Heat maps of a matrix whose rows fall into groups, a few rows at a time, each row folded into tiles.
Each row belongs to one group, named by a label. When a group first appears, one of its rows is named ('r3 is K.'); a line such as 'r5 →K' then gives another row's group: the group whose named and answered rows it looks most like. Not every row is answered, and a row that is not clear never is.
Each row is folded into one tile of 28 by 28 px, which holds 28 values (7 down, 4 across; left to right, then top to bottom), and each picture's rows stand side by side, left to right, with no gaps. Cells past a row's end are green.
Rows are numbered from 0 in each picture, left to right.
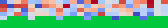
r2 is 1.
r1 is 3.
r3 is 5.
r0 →3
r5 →5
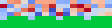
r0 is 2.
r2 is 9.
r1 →3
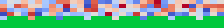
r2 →5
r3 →1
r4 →1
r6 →2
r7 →9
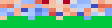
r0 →5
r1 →2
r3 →3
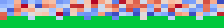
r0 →9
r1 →3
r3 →5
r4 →3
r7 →1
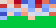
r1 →1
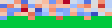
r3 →2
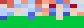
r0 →5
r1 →5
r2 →2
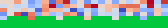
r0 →5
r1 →9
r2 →5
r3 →9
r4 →9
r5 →5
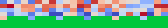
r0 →9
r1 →3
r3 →3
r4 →5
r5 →9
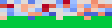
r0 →9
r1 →3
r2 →1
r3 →5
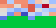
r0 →5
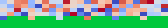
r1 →3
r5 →5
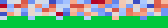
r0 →3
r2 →9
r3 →2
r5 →3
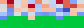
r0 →5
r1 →2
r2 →5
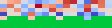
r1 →9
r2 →5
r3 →2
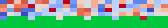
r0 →3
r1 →2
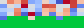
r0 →5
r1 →9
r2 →2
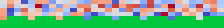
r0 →1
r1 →1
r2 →1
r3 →2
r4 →3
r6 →2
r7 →2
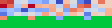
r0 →5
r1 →9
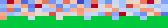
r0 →1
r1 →1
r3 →1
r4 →3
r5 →5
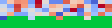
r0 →3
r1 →1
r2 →3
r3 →9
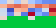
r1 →9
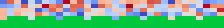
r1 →9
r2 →3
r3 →3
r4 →3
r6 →2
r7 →9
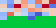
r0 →3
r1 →2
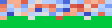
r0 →2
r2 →9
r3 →5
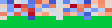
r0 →9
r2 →9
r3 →2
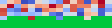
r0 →1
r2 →3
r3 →2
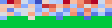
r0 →2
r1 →9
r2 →5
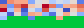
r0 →3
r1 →3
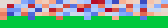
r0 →1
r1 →2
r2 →1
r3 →2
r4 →2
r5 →1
